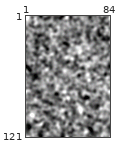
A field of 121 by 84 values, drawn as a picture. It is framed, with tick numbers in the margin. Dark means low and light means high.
The histogram is bell-shaped. The halves do not mirror each other. There is no overall slope. There are no lone odd cells. Overall the values sit about 50% of the way up the scale. The texture is blotchy.
